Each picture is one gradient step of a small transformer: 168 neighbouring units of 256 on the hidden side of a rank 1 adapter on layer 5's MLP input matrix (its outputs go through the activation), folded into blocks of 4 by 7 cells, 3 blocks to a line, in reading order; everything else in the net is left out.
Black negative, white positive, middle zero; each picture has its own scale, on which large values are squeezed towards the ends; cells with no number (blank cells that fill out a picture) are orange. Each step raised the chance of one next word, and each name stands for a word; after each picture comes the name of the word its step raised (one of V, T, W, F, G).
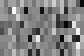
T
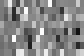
T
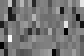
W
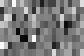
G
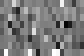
G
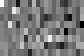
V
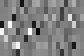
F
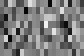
T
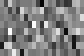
T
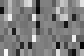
G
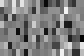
G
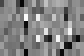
W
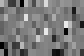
W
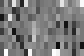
G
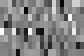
F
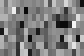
T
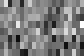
V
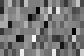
G
